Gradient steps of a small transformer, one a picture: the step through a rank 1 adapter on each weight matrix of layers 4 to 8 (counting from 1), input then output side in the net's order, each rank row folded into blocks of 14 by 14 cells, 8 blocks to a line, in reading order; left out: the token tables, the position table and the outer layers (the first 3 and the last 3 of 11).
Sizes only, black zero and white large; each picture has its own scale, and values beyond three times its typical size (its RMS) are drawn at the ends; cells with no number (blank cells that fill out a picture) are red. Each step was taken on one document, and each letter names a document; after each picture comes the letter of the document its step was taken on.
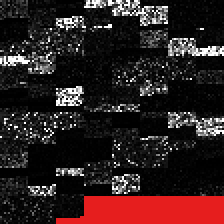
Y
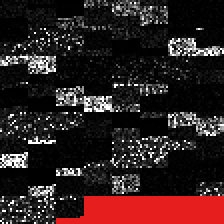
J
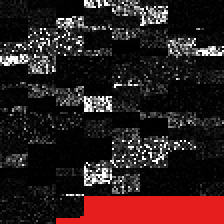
J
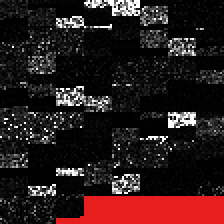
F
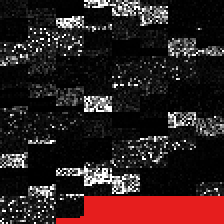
J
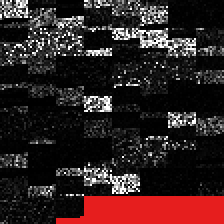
J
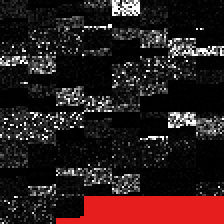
F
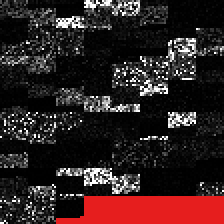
Y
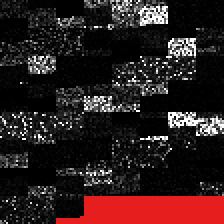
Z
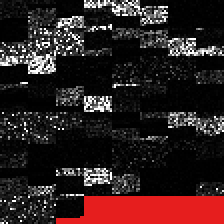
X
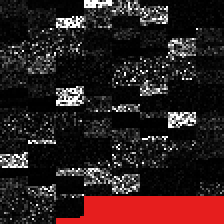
Y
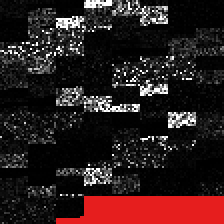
Y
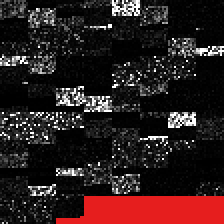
F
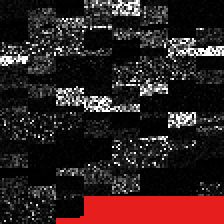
Y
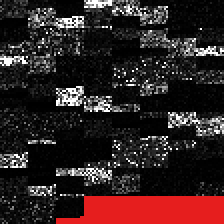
Y
